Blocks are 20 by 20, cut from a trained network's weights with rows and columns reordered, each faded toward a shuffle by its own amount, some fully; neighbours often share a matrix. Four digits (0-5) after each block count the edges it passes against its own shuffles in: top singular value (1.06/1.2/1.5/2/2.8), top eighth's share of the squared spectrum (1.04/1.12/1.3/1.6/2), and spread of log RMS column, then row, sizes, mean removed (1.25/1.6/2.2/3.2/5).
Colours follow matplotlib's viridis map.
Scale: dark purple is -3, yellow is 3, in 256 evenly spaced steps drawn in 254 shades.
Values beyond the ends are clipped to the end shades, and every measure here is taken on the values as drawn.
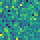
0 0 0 0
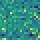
2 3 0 1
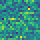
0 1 0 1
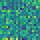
2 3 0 1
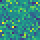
0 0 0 0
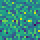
2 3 0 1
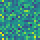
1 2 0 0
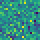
1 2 0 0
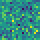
1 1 1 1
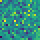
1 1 0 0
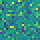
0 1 0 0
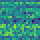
3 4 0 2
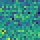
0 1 0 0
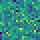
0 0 0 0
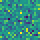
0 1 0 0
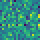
2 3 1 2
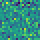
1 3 0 1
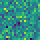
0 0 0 0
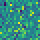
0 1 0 0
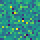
0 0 0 0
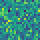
2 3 0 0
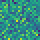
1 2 0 0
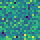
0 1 0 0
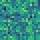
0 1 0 0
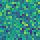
2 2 0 0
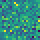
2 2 0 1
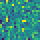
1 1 1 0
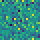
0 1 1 0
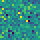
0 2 0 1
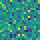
2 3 1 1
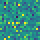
2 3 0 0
